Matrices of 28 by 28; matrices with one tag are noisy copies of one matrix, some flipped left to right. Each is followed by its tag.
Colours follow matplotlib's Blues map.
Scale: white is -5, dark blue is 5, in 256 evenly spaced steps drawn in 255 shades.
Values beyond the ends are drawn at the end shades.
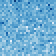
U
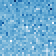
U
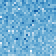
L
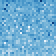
U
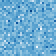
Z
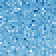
L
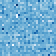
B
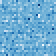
B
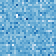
B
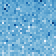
U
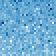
U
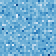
B
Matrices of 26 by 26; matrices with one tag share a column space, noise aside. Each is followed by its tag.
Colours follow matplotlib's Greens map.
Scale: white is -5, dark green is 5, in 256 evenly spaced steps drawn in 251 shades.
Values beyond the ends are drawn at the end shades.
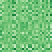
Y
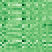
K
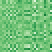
Y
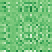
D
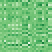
K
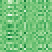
Y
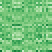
D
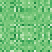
D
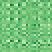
K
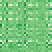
K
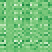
K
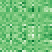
D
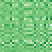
K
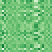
Y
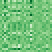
Y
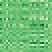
K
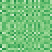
Y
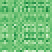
D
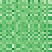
Y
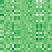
Y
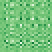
K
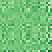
D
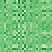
Y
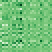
K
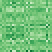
D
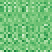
D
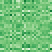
Y
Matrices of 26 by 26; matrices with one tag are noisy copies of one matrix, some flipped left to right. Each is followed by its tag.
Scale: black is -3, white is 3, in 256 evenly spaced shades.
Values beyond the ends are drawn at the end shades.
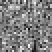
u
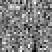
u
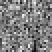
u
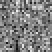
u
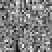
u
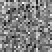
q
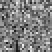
u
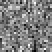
u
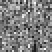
u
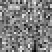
u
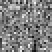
u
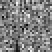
u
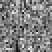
u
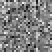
q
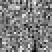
u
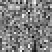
u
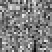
u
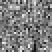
u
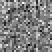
q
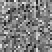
q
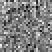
q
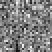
u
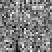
u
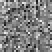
q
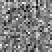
q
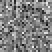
q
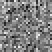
q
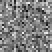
q
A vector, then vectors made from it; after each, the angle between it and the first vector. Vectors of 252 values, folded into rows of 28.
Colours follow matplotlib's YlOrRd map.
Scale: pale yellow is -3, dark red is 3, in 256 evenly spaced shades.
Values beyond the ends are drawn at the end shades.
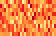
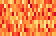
nearly parallel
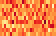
partly opposed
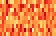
partly aligned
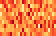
nearly opposite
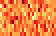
nearly opposite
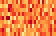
orthogonal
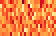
nearly opposite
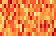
partly opposed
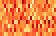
partly opposed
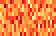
nearly opposite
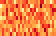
partly opposed
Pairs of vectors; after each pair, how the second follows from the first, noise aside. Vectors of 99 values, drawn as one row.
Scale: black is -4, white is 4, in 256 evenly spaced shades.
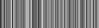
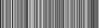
sign-scrambled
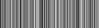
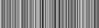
sign-scrambled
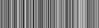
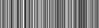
negated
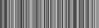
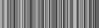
negated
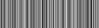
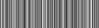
negated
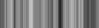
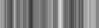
negated
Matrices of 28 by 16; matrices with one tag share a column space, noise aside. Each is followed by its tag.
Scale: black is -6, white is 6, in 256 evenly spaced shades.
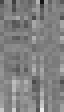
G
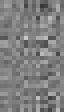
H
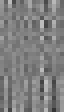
G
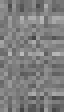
H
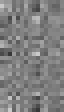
H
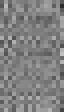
H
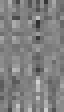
G
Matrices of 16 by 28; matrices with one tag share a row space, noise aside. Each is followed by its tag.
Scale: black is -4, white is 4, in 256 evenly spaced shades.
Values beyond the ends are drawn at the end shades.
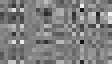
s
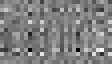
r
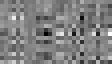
s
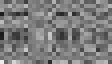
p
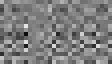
p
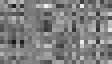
s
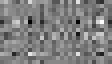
r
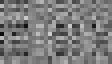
p
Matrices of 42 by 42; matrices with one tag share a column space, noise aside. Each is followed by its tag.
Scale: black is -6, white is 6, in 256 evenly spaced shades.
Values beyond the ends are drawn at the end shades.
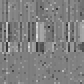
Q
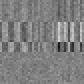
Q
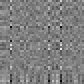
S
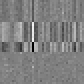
Q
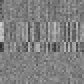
Q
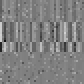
Q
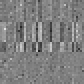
Q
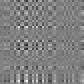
S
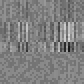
Q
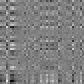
S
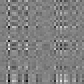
S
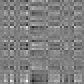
S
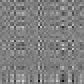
S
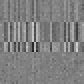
Q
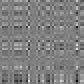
S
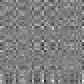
S
